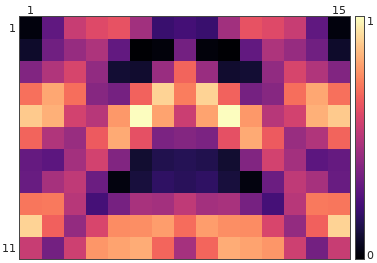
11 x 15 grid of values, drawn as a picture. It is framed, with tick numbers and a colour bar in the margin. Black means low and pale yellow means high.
Ninth with the lowest average: top middle. Mirror symmetry: left to right. Stripes: horizontal, repeating 2 times. Odd rows or columns: none.
